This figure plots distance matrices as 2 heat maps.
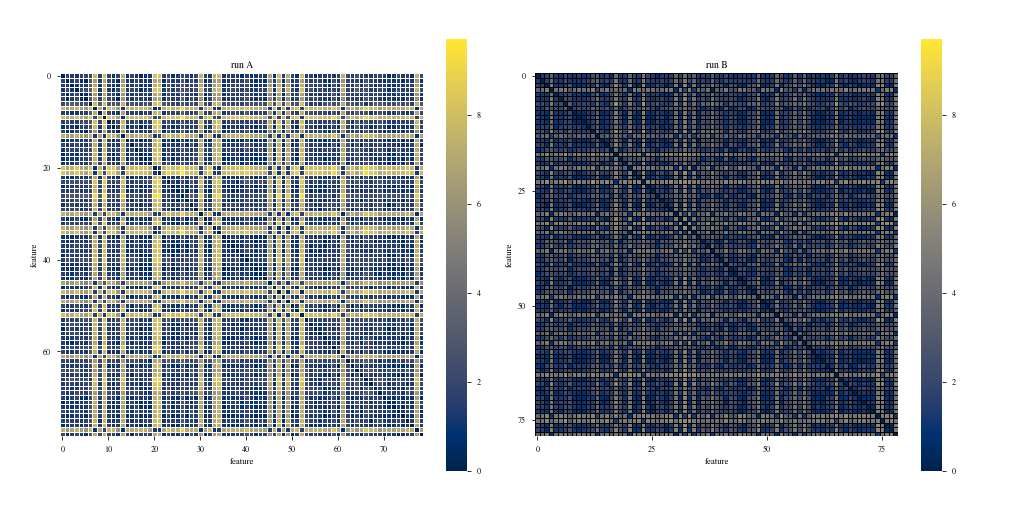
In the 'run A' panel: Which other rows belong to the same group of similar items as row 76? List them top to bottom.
0, 1, 2, 3, 4, 5, 6, 8, 10, 11, 12, 14, 15, 16, 17, 18, 19, 22, 23, 24, 25, 26, 27, 28, 29, 31, 32, 35, 36, 37, 38, 39, 40, 41, 42, 43, 44, 46, 48, 50, 51, 53, 54, 55, 56, 57, 58, 59, 60, 62, 63, 64, 65, 66, 67, 68, 69, 70, 71, 72, 73, 74, 75, 78
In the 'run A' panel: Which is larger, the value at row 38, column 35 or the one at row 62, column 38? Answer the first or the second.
the second
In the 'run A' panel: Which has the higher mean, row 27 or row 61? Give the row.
61
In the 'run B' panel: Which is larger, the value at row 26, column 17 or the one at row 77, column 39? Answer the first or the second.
the first
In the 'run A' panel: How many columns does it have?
79
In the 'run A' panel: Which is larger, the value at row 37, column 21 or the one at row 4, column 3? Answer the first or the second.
the first
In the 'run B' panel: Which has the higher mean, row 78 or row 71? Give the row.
78
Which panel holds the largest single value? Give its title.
run A
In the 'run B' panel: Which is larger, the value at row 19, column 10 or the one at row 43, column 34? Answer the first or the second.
the second
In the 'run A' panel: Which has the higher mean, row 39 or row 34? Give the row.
34
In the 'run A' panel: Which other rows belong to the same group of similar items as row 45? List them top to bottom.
7, 9, 13, 20, 21, 30, 33, 34, 47, 49, 52, 61, 77
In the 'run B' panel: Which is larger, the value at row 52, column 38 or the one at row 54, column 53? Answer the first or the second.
the second
